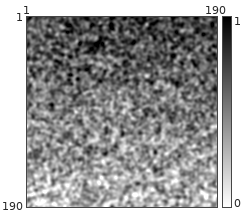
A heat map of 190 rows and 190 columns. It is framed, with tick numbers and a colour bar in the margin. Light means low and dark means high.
No regular stripes run through it. No lone cell stands out from its neighbours. The field climbs toward the top. The values follow a bell shape. The texture is blotchy. Overall the values sit about 50% of the way up the scale. No single row or column stands out from its neighbours.
